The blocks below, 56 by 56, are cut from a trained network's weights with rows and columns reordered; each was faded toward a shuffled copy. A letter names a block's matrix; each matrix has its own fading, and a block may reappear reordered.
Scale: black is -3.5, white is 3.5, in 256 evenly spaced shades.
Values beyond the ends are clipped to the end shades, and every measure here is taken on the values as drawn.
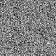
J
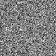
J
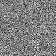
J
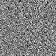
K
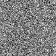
K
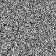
K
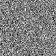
K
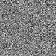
J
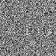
J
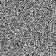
K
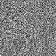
J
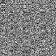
J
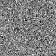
K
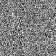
K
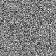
J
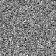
J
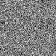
K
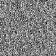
K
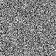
K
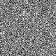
J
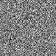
J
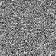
J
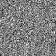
K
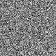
J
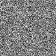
K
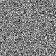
K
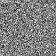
K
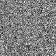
K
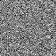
K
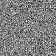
K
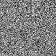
K
